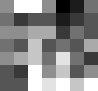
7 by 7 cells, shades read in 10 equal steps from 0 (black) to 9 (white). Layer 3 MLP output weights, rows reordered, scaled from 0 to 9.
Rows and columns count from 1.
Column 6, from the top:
1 2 4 3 4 3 7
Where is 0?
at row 1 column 5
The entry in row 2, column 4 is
3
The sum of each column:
29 30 50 34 31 24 32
